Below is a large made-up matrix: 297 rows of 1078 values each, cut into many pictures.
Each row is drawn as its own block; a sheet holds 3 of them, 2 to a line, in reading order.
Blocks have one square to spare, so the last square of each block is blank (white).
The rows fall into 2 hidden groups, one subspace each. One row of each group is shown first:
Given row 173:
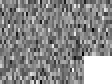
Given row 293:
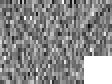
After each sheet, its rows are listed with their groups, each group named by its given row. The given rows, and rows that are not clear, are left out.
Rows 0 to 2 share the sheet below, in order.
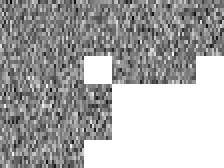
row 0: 293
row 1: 293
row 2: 293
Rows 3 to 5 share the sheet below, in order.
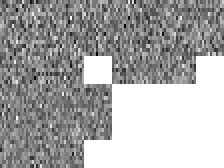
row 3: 293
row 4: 293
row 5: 173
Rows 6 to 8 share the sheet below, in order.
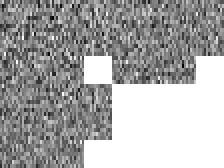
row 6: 173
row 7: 293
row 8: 173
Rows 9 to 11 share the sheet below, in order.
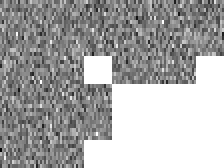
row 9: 173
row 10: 293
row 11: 173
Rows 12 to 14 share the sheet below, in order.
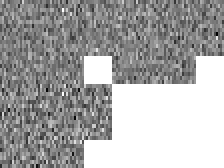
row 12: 173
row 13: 293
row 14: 173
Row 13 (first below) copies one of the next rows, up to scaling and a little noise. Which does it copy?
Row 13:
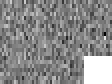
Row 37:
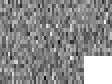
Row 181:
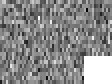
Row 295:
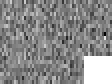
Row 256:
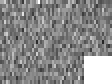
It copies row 295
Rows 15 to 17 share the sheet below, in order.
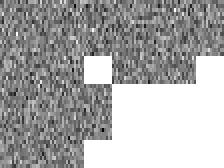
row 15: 173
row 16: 173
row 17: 173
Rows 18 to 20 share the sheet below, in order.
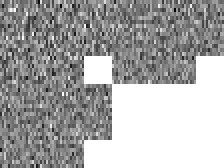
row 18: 173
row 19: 173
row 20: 173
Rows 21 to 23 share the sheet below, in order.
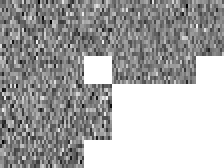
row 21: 293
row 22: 173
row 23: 293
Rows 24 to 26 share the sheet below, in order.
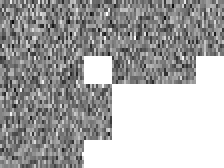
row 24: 293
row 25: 173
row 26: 293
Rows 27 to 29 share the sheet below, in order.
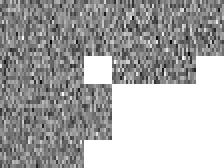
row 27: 173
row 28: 293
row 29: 173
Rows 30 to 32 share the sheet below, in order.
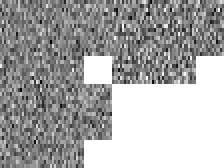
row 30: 173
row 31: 293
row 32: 293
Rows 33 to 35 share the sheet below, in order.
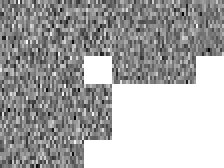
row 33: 293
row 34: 173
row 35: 173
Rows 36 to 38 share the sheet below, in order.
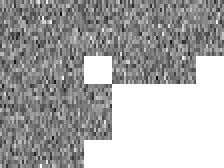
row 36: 293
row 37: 293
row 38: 293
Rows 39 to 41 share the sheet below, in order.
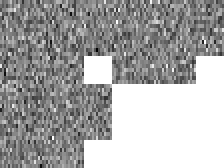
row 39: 173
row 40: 293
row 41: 293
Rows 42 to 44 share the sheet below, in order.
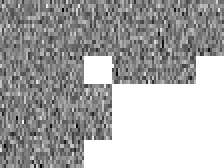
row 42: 173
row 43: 173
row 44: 173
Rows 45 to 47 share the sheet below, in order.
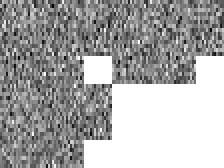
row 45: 293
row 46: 293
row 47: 293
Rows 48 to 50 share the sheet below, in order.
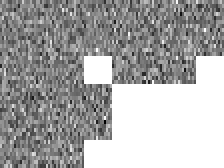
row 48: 173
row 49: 173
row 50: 293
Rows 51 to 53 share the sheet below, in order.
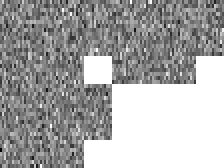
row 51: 173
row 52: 293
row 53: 173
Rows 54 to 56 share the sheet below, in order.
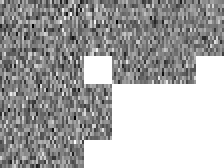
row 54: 173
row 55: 293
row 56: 173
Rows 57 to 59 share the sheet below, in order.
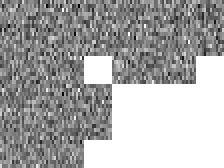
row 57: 173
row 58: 173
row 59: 173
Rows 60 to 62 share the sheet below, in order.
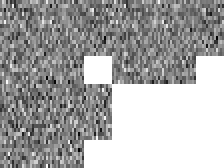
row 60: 293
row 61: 293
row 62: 293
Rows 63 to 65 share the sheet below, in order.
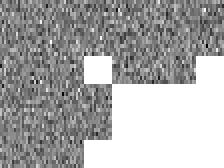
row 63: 173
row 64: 293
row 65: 173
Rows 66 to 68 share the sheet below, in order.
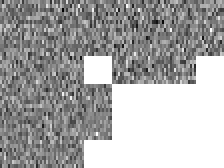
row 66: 173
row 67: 293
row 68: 173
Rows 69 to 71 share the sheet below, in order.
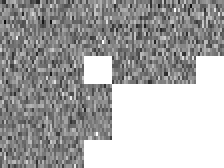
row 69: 293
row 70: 173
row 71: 173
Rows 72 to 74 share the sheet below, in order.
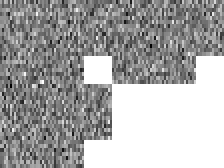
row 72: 293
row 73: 293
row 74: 293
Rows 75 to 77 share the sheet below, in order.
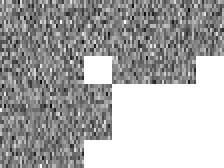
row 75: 293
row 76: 293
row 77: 293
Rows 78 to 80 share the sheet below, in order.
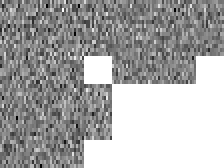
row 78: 173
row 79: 173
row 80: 173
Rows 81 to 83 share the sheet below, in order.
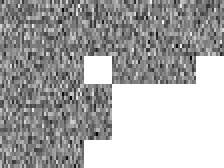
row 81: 173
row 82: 293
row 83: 173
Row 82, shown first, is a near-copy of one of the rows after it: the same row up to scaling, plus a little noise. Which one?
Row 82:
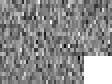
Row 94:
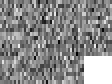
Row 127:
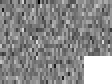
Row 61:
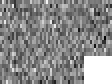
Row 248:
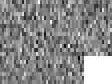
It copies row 248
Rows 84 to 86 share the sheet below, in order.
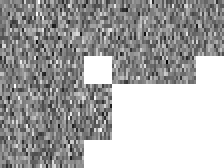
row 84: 293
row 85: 173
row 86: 293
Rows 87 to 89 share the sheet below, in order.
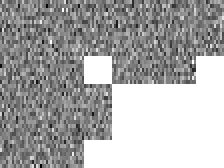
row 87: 173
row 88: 293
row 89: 173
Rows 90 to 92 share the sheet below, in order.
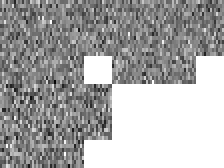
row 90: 293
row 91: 173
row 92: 293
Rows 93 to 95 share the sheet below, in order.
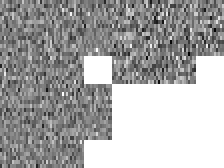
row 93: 173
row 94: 293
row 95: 173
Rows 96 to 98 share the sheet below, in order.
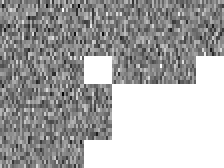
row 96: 173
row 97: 293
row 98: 173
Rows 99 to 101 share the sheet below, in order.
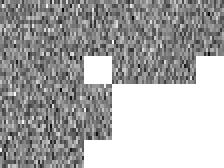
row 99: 173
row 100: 293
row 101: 173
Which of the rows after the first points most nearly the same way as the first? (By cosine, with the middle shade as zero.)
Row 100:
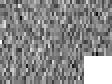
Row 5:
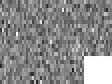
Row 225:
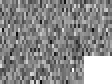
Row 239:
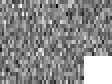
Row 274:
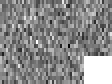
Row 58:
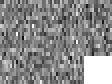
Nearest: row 239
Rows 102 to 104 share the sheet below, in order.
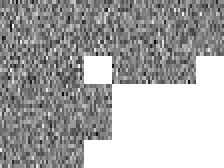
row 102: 293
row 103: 173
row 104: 173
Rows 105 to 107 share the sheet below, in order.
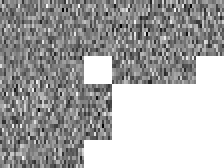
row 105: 173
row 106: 173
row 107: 293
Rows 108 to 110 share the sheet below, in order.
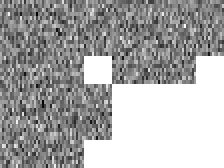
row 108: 293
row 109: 293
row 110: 293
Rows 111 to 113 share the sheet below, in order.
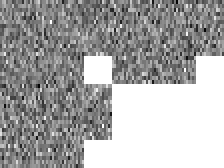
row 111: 293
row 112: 173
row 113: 293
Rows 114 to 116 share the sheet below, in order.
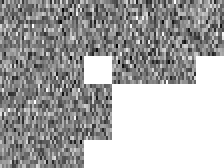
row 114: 173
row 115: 293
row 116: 173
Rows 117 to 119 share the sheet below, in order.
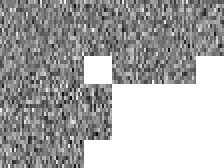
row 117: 173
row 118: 293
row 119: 173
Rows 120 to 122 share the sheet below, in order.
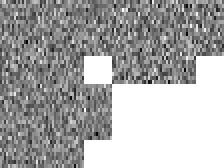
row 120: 293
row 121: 173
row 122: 173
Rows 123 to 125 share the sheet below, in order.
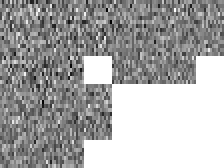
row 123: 293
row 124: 173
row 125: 293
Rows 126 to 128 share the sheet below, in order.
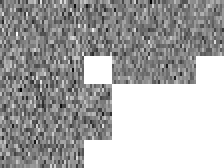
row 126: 173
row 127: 293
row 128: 293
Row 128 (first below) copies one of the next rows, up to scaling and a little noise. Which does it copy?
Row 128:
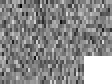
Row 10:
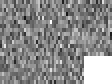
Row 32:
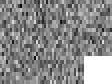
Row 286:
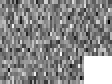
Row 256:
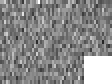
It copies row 32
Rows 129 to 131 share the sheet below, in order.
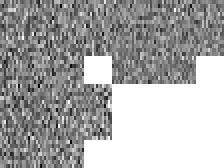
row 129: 173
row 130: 173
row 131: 293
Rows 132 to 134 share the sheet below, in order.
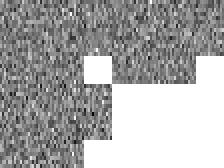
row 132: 173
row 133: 293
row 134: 173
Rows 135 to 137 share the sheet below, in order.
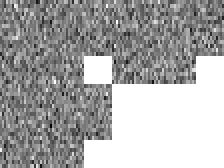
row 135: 293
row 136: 293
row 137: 173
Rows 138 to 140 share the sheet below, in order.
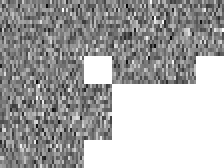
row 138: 173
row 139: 293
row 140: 293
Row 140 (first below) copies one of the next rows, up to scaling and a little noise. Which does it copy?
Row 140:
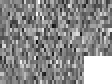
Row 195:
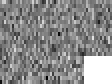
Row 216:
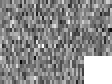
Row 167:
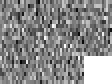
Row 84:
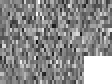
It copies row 84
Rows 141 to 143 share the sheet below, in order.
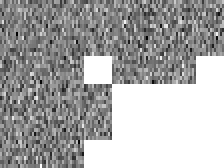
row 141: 173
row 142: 293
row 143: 293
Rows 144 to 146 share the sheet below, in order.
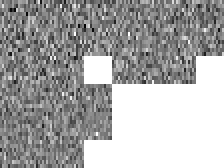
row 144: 173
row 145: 173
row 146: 173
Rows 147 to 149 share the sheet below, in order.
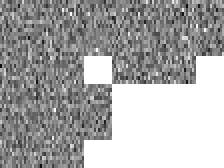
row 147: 173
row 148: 173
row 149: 293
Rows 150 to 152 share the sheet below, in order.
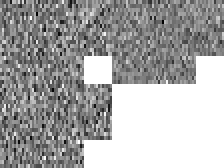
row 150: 293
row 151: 293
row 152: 293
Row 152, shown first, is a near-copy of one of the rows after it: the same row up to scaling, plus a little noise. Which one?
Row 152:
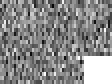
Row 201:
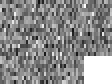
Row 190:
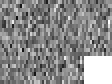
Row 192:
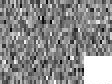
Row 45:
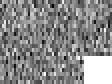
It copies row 45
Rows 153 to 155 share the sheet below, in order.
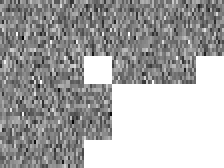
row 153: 173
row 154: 173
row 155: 293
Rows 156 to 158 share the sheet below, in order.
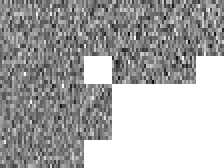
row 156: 293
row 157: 173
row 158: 293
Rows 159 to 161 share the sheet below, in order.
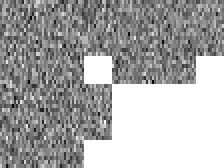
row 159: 293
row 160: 173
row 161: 293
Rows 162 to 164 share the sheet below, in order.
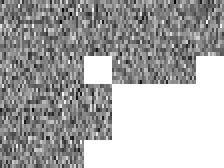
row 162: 173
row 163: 293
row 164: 173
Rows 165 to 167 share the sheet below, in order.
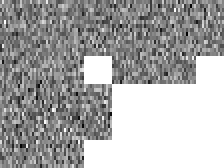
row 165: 293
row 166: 173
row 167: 293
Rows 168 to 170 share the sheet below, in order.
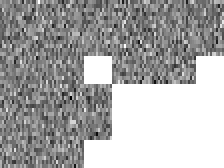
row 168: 293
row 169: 293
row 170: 173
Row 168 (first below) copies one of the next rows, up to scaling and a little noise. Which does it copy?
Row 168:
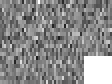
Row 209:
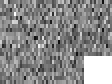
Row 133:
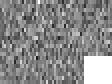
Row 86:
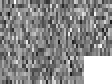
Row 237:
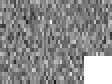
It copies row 133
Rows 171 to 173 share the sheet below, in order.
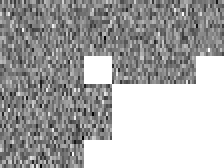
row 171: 293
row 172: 173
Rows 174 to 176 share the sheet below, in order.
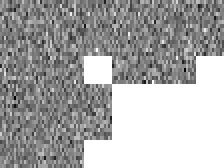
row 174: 173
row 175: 173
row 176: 293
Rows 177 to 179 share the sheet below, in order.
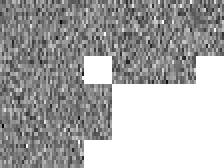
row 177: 293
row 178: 293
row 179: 293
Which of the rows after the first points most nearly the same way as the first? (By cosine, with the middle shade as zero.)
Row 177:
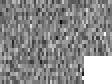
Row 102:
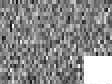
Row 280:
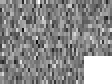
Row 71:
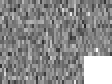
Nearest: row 71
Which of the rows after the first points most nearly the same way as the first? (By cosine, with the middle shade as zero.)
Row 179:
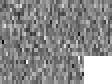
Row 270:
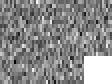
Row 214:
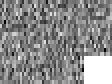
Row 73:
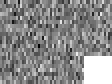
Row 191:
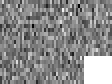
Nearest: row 73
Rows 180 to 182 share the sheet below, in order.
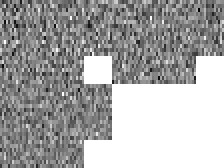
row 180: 293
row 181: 293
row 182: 173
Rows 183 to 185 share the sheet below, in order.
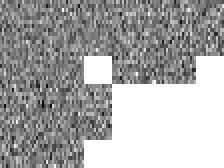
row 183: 173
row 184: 293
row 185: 293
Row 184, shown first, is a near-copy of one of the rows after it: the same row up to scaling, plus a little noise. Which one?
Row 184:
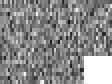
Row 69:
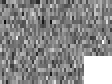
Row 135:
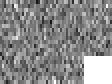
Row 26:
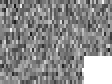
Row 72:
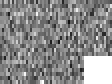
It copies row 72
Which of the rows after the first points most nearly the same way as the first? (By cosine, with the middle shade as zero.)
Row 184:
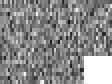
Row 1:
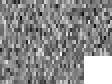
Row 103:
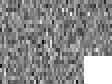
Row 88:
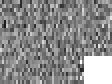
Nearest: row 88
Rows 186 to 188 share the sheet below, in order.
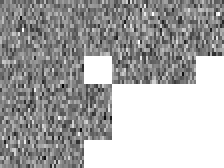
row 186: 293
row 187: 293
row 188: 293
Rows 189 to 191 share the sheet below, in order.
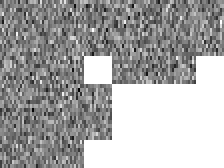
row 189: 173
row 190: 293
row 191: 173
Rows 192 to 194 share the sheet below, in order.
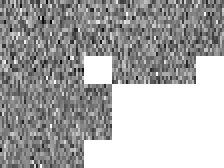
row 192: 293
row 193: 293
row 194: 173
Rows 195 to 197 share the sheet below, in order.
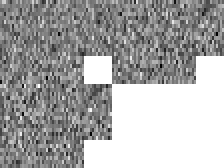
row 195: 293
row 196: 293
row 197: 293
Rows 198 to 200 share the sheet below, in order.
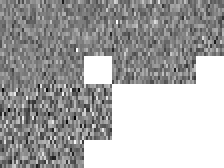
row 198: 293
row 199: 293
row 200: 173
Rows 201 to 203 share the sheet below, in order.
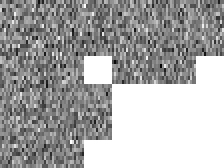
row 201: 293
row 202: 293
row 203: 293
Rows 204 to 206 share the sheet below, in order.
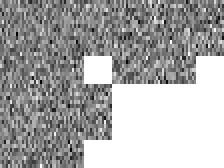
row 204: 173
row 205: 293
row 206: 293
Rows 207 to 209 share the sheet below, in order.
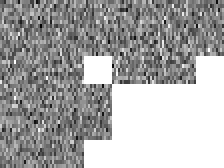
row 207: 293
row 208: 173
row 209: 293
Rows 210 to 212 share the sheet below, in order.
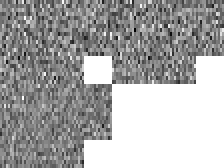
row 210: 293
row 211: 293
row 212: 293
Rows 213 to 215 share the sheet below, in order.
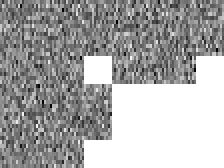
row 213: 173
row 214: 293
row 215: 293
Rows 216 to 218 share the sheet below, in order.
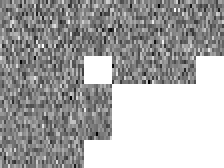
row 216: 293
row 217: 173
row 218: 173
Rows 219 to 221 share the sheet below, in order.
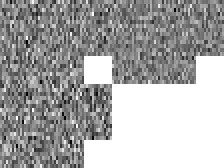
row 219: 293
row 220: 173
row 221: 173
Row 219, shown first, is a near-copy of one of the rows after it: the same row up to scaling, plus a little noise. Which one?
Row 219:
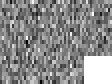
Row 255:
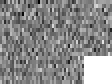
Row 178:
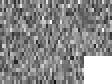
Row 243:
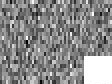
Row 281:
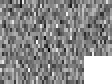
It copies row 243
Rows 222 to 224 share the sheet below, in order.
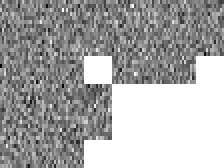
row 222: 173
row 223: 293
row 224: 293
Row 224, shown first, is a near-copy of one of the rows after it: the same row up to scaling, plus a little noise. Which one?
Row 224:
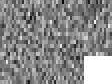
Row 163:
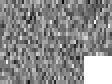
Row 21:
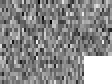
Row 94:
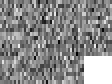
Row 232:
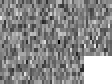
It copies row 163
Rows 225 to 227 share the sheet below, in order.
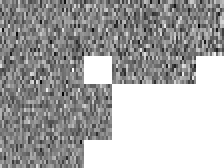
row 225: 173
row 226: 293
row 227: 173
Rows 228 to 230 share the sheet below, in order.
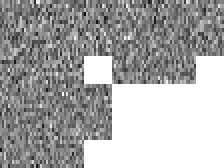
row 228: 293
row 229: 293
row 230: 173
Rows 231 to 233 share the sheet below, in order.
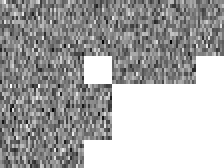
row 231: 293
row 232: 293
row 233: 293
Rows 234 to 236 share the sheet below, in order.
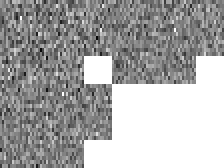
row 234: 293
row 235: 173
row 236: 173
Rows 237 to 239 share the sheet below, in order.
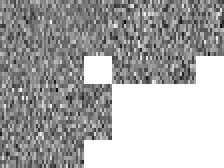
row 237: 293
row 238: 293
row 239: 293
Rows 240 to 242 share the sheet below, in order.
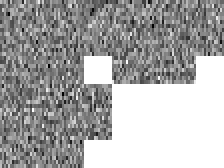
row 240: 293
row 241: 293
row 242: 173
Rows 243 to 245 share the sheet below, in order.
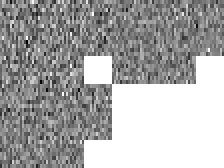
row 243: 293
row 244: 173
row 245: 173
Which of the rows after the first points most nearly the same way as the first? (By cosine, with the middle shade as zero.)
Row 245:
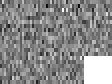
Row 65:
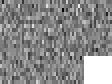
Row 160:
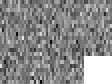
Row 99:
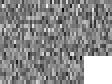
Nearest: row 160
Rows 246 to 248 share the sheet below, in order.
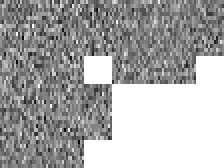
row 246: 173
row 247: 293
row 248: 293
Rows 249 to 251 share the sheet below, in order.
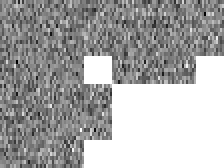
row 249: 293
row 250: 293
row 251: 293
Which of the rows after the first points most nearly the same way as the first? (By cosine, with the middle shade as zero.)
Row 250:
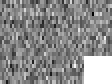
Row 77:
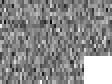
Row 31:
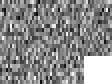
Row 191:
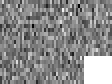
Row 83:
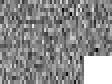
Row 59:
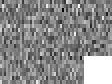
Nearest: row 77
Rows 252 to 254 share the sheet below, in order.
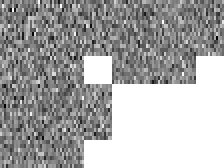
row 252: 173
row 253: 293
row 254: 293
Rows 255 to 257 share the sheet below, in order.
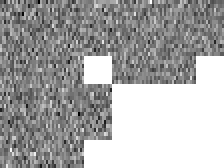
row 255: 293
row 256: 293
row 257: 293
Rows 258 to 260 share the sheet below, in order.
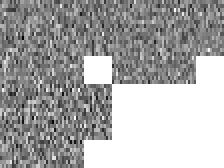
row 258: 173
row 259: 173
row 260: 173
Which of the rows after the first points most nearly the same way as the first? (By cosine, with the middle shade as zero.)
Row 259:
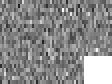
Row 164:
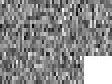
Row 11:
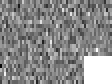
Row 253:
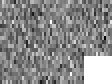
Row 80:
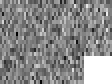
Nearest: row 11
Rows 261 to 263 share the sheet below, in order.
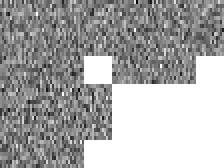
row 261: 293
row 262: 293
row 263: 173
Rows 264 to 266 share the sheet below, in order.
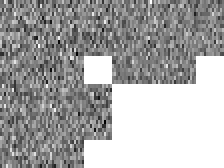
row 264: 293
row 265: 293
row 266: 293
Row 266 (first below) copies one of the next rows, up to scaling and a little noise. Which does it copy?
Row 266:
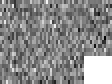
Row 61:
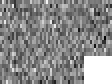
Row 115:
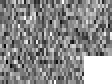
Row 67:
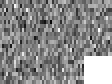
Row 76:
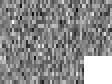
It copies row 61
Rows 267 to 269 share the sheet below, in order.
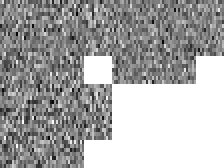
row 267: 173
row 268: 173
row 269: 173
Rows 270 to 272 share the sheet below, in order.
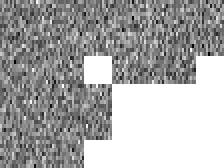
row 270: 293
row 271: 293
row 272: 293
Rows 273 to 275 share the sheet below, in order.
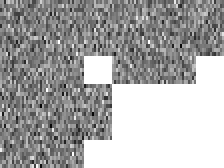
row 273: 293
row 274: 293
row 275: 173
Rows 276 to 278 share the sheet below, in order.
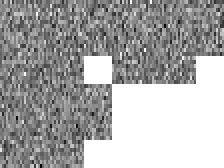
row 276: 293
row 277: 293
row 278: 173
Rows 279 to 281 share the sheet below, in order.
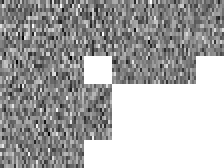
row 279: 173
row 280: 293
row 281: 293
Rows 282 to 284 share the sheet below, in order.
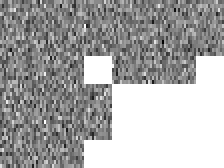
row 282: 173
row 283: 173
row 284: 293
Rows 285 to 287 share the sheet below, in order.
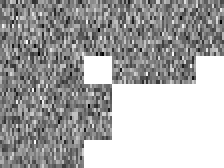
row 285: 293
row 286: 293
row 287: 293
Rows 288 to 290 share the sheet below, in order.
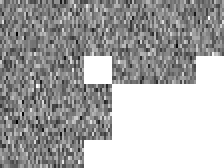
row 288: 173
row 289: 293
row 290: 293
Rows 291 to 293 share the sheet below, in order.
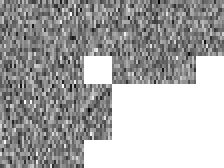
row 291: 173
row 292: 293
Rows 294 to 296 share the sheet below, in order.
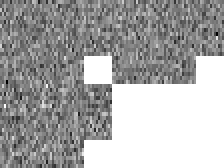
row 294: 293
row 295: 293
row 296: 293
